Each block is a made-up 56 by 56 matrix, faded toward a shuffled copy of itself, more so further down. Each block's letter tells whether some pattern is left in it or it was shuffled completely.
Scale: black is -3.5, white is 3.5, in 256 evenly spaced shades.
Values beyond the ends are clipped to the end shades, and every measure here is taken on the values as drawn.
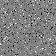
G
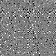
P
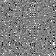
P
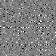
P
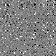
P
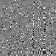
P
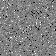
G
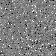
G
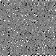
P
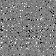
P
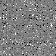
P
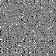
P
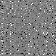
P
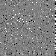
P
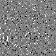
P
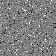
G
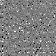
P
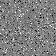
G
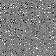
P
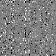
P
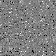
P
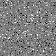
P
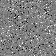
G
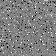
G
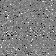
P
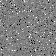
G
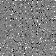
P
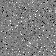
G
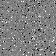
P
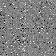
P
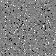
P
